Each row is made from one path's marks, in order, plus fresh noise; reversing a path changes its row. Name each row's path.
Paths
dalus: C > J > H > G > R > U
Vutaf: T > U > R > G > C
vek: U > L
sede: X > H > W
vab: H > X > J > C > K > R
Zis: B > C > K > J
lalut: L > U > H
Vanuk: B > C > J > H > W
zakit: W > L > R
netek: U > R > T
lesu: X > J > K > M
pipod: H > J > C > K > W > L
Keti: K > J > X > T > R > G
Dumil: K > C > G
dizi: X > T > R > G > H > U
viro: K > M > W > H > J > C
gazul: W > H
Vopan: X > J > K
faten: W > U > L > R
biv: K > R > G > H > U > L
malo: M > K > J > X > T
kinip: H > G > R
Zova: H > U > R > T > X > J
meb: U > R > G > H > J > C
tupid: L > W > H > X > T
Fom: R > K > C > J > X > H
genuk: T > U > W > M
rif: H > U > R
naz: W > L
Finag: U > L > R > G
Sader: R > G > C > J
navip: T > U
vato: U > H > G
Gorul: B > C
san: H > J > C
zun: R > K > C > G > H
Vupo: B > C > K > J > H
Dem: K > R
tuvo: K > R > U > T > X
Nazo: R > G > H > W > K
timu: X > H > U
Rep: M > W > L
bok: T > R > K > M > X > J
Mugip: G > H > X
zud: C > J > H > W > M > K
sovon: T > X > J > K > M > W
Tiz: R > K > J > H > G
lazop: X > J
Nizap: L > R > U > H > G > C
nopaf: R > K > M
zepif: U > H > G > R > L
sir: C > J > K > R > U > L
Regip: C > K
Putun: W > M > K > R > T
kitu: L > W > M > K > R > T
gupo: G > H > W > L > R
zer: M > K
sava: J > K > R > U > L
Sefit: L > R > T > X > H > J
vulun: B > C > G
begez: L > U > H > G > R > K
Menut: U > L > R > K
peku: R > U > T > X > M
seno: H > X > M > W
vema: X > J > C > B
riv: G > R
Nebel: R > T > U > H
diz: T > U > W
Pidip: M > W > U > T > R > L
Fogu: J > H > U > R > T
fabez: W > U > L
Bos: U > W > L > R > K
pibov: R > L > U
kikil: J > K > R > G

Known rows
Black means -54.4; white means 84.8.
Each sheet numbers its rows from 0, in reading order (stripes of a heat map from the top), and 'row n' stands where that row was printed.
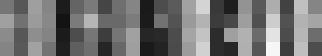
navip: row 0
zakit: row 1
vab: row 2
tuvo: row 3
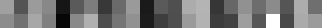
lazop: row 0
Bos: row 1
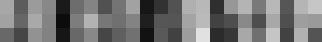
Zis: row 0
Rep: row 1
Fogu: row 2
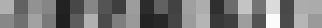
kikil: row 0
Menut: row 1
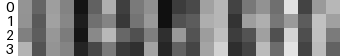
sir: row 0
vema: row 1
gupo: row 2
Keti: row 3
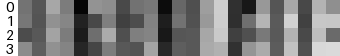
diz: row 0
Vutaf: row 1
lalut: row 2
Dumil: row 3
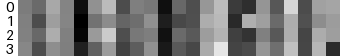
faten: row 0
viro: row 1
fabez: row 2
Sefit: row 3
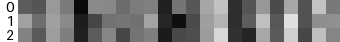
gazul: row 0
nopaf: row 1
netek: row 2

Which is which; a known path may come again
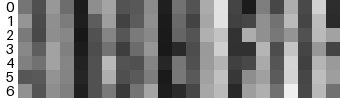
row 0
tupid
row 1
Sefit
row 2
san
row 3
peku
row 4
Finag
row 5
Nizap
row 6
vab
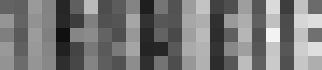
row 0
zepif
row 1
Dumil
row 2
Nazo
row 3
Regip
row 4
riv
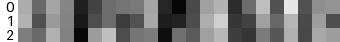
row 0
nopaf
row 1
malo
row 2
fabez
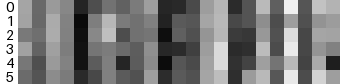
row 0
Dem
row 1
Rep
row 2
faten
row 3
Putun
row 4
Zova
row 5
zun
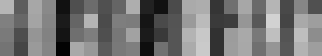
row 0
lesu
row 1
pibov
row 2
Vupo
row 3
Vanuk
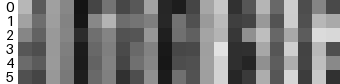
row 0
bok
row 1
zakit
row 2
vulun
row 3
Nebel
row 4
navip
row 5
dizi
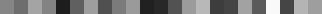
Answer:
Menut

